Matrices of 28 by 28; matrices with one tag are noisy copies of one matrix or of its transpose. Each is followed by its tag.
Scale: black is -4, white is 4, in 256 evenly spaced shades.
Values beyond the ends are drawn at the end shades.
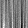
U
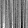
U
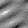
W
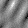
W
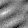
W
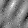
W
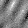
W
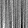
U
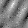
W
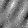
W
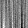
U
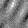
W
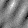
W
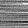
U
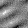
W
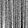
U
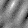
W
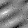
W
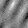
W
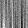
U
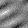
W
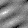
W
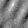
W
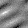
W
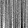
U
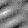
W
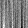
U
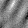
W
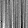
U
